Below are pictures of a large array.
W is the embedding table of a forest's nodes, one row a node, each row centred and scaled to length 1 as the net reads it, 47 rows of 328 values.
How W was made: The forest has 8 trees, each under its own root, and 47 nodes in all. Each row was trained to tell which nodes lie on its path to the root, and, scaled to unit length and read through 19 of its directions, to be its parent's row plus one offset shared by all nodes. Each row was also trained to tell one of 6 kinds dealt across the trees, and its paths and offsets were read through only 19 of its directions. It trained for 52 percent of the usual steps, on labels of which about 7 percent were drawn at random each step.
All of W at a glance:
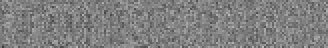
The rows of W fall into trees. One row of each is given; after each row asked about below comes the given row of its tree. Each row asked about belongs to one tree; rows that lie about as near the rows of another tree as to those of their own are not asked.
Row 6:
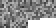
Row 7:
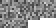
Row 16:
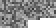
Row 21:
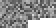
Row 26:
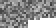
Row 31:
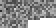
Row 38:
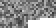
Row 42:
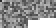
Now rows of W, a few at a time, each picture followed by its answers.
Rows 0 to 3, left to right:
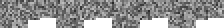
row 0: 42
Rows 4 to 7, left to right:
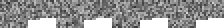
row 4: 31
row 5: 38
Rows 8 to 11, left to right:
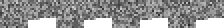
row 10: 31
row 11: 31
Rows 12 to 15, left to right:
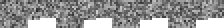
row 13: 21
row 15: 7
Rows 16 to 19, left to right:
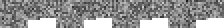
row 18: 16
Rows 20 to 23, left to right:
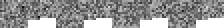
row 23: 26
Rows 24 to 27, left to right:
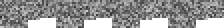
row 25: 7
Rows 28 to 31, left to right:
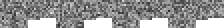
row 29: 38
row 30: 16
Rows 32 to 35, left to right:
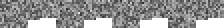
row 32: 31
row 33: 7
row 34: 16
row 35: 6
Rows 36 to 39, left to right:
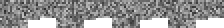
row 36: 16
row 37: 42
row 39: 16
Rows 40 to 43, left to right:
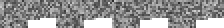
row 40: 38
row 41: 38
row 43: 7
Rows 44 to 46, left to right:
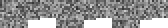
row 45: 21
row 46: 21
